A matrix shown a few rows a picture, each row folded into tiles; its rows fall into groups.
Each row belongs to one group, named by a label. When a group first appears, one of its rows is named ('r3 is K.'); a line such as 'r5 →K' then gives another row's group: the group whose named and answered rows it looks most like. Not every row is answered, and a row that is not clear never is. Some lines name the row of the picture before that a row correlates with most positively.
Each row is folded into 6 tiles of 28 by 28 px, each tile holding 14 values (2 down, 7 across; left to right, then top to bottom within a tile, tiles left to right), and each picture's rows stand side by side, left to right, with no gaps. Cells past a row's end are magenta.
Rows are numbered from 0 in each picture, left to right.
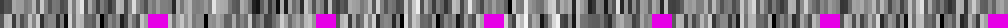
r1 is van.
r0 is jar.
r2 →jar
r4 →jar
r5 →jar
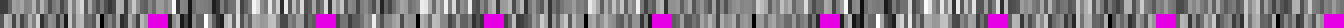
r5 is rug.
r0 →jar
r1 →rug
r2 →rug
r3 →rug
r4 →rug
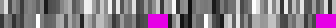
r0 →rug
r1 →rug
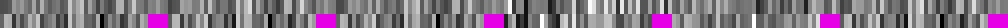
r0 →jar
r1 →jar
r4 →van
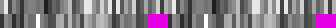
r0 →rug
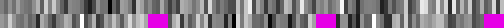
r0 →van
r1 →jar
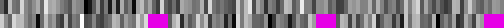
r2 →jar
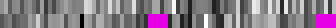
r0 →rug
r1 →rug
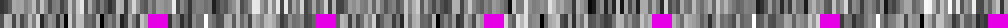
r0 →jar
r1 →rug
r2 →jar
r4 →van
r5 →rug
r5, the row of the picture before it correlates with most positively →0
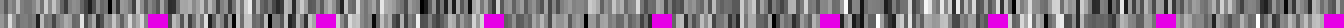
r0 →van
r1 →jar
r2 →van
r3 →rug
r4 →jar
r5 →rug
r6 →van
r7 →van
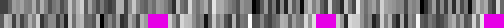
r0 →jar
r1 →van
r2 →van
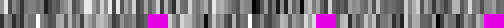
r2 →jar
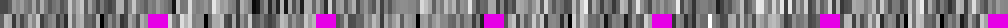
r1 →van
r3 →jar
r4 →rug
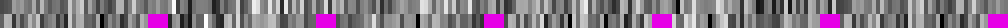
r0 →jar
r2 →rug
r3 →jar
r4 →van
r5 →jar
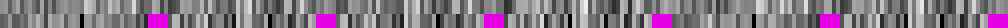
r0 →rug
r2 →jar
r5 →jar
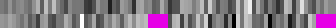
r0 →van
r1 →jar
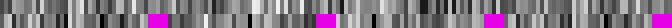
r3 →jar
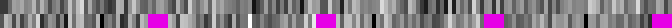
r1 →van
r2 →van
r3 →rug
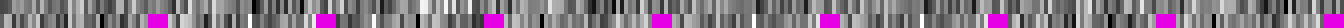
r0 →jar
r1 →van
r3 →van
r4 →van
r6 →jar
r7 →van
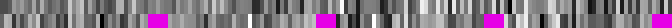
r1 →van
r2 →rug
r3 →van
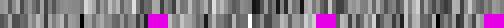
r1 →van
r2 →jar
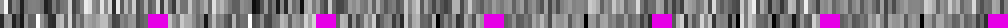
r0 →rug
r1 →van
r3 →rug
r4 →jar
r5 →rug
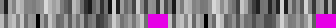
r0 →van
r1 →van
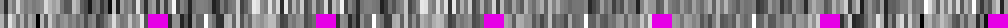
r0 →van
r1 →rug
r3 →van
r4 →van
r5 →rug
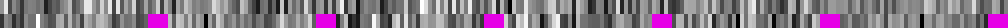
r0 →rug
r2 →rug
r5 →rug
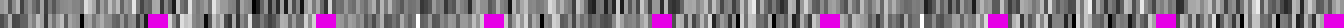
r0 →rug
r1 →van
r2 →van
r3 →van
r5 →van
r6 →jar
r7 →jar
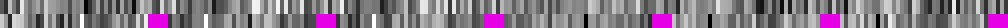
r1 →rug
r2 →rug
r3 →rug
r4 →van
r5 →van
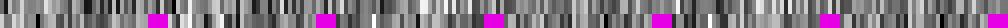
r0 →van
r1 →van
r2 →rug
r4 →rug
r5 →jar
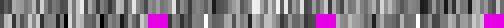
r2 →van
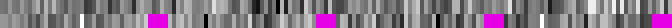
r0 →van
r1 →van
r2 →jar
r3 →rug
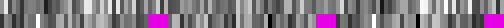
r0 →rug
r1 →jar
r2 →rug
